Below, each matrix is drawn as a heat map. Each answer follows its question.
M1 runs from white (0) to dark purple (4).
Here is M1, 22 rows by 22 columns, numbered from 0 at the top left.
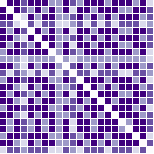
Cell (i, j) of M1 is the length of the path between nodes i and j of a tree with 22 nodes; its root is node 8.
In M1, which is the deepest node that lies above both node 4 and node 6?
10
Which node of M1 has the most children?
3
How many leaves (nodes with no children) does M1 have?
18
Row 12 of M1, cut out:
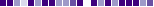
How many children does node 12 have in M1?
0
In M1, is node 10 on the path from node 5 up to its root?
no
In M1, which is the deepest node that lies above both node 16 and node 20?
3
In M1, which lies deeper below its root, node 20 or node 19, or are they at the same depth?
the same depth
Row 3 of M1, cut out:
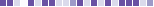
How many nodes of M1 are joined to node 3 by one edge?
8
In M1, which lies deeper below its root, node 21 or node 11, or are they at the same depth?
node 11
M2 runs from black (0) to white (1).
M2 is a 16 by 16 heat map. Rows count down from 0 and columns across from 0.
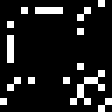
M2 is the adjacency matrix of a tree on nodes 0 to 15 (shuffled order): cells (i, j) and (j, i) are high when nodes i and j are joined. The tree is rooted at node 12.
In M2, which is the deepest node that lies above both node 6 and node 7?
1
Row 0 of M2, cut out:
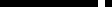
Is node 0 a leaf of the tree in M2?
yes
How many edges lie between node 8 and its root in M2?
2
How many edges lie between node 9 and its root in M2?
2
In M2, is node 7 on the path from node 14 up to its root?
no
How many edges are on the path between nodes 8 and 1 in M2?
1
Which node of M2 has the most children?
1
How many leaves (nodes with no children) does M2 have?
12
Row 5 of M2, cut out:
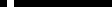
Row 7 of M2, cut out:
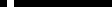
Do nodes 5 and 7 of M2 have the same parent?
yes
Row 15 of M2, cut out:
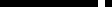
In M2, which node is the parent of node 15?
14
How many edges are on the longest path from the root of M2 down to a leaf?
2
